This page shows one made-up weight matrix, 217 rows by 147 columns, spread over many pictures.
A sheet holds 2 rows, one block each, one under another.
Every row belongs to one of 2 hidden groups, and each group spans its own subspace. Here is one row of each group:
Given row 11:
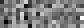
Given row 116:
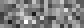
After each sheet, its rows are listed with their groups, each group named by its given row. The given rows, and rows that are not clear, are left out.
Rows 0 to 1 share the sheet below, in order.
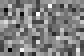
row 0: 11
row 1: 116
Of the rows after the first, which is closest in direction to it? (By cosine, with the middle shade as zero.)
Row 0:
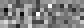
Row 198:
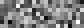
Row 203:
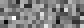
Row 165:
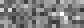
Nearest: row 165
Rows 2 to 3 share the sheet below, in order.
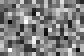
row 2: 116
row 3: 116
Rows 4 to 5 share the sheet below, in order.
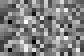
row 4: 116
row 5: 116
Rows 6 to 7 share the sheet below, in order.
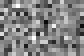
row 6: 11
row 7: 11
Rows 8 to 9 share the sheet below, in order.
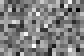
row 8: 11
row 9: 116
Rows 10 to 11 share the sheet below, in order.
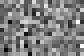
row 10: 116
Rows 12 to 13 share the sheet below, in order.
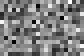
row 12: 11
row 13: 11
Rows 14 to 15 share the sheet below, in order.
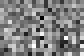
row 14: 116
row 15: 11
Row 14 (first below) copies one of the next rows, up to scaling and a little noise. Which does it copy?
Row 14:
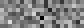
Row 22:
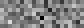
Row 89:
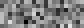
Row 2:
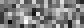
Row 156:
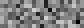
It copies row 22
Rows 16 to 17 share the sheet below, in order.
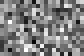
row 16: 116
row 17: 116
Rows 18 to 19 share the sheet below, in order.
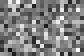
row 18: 11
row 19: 116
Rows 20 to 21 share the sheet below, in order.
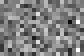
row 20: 116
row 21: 116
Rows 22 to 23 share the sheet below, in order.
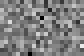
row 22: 116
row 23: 11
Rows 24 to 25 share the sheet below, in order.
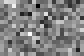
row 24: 11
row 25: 116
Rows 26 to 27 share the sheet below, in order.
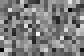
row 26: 11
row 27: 11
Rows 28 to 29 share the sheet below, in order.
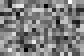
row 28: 11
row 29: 116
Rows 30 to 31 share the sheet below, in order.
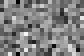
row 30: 11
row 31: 116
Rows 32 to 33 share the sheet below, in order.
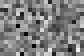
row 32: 11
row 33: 116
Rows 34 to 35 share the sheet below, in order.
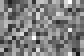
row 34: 11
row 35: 11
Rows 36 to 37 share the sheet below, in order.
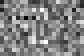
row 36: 11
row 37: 11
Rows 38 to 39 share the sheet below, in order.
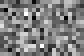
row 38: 11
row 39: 116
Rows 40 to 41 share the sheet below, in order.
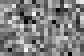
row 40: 116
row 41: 116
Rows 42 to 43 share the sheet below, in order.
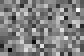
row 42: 11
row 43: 116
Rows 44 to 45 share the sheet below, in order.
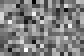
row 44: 116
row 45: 116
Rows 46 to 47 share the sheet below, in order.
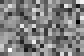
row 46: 116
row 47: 116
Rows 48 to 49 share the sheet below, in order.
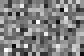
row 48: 11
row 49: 11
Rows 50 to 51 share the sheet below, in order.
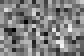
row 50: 116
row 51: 11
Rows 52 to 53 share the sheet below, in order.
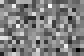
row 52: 116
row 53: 11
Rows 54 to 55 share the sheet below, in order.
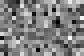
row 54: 11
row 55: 11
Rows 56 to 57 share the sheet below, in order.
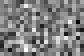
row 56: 116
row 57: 116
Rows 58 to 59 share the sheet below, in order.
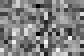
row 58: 11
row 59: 11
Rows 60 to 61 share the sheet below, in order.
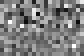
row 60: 116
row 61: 11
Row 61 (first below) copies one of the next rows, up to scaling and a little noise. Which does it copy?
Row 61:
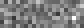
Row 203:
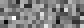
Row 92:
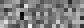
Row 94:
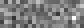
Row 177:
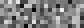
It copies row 94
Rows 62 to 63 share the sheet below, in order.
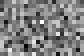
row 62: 11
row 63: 116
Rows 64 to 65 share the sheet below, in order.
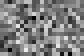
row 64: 116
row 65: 116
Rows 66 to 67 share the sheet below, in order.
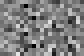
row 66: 116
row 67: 116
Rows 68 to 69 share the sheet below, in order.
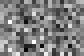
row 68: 116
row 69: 116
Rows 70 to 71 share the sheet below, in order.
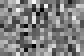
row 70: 11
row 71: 116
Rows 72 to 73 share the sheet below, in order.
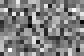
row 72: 11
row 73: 116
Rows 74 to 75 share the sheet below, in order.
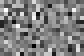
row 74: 11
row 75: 116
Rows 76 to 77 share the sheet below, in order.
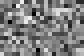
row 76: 116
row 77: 11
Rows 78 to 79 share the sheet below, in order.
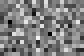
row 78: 116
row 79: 11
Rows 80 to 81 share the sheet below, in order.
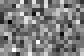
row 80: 116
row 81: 11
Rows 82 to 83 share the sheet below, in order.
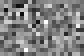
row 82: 11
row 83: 116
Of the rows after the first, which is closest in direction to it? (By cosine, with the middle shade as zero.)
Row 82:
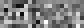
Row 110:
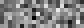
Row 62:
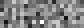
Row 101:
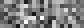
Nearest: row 110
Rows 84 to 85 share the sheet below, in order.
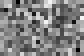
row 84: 11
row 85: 116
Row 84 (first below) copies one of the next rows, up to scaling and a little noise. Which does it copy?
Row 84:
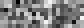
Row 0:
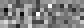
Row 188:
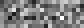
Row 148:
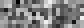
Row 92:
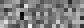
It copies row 148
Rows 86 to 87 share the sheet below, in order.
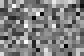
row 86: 11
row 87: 11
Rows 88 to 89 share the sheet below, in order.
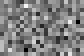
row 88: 116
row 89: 116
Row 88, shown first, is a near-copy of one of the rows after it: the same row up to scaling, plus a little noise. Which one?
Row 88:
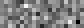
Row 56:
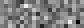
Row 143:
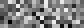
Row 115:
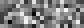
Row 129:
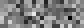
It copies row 56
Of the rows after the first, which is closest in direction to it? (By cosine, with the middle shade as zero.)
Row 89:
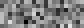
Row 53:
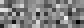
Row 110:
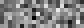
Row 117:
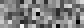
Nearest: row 117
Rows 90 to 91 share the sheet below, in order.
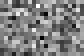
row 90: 11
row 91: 11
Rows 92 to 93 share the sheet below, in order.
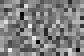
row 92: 11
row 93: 116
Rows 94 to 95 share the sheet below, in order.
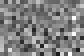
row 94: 11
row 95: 116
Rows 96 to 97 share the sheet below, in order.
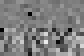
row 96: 116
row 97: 11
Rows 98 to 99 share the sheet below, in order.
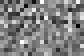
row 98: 11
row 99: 11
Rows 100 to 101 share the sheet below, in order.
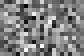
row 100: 116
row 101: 116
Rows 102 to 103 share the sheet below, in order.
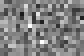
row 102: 11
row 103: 11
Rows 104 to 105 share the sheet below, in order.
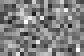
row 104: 116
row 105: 116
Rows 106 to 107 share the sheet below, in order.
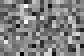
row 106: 116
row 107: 116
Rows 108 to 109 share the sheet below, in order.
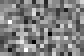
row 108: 116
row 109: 116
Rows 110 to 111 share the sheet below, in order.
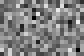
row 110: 116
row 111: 116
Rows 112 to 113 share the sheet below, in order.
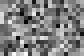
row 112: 116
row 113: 11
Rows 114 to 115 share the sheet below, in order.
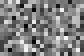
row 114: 11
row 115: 116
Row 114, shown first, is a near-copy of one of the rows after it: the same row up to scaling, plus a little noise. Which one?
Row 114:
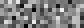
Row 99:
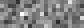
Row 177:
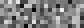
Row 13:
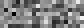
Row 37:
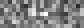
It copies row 177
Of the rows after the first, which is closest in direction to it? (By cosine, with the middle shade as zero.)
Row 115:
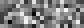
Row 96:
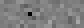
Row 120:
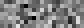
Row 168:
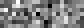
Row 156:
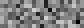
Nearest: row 96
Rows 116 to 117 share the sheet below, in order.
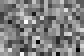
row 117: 116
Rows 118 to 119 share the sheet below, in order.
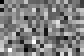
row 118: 11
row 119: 116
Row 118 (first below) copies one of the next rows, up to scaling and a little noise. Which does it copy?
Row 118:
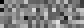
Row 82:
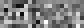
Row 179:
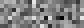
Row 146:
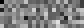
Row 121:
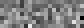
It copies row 146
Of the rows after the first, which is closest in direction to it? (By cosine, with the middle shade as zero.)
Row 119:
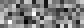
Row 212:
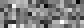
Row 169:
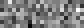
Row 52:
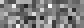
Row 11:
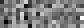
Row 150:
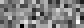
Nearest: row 52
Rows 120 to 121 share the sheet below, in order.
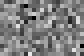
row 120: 116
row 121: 11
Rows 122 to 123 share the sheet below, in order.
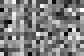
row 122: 11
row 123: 11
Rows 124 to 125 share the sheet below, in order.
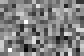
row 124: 116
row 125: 116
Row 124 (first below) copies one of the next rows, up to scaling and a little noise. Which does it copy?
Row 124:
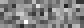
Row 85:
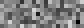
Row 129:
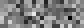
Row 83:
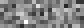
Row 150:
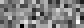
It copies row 83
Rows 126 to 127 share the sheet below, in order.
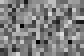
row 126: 11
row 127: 11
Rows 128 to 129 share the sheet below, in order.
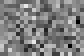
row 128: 116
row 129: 116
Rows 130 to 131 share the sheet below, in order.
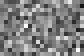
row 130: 11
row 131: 116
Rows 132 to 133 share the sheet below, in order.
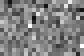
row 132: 11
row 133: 11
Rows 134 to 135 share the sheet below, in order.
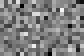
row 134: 11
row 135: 116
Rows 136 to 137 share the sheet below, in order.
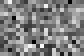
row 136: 11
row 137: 116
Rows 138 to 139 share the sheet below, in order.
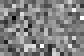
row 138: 11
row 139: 116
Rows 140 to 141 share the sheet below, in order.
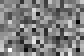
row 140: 116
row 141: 116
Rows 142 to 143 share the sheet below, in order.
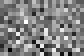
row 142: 116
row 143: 116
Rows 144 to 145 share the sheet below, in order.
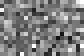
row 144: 11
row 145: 116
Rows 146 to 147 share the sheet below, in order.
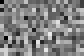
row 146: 11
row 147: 11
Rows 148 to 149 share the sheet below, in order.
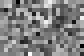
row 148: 11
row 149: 11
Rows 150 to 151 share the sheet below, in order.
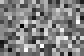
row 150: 116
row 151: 116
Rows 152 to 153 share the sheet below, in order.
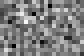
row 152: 116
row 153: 11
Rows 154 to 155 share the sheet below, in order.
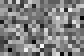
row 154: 11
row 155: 116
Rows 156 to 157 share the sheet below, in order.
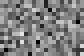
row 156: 116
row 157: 11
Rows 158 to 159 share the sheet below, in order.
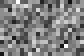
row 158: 11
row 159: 11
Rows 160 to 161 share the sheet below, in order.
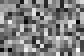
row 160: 116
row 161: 116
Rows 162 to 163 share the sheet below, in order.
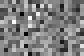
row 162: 11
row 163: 11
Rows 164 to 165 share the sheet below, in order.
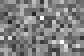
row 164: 116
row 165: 11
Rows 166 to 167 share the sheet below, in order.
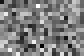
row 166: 11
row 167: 116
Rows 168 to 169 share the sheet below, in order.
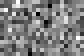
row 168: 11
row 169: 11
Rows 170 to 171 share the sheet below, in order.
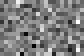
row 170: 116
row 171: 116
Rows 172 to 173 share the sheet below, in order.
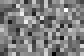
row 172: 116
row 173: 11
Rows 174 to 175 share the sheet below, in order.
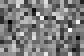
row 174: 116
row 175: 11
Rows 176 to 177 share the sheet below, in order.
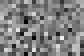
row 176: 116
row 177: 11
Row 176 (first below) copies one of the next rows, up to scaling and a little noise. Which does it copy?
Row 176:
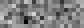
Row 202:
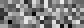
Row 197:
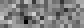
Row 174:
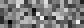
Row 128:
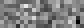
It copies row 197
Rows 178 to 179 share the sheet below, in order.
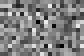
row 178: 11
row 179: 11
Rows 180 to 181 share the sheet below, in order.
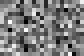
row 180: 116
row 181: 116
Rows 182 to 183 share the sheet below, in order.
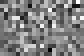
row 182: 116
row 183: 116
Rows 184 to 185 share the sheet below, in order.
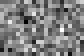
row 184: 116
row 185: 116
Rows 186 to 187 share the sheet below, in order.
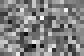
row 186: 116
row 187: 116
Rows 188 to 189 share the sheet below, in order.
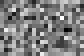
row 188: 11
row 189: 11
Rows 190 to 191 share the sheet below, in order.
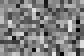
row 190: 116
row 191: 11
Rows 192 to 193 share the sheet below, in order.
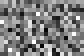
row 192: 11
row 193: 116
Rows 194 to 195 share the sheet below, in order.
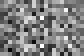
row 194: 116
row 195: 116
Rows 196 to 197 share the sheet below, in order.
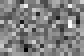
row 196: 116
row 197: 116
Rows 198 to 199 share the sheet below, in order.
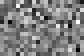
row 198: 116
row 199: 116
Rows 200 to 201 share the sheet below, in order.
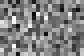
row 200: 11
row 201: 11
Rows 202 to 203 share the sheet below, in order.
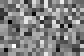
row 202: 116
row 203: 11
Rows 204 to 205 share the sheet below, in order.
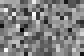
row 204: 11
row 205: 11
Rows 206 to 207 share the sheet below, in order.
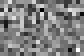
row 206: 11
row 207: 116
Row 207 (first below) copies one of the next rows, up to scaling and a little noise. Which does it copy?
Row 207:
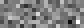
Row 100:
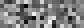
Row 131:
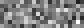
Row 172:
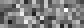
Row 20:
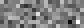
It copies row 20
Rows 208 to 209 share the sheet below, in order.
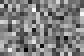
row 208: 11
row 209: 116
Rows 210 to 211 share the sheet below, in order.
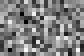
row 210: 116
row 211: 116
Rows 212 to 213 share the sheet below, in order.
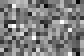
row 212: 11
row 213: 11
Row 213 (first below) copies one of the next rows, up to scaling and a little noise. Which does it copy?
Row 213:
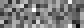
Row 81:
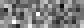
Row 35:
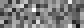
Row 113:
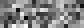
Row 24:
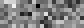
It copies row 35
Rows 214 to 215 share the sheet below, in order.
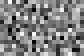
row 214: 11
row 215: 11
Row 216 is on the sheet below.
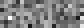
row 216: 11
